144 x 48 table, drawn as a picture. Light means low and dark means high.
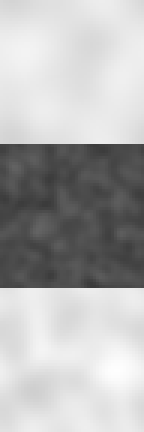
It is made of 3 by 1 panels. Panel 1,1: very low, smooth, faint in contrast. Panel 2,1: high, blotchy, faint in contrast. Panel 3,1: very low, smooth, faint in contrast.
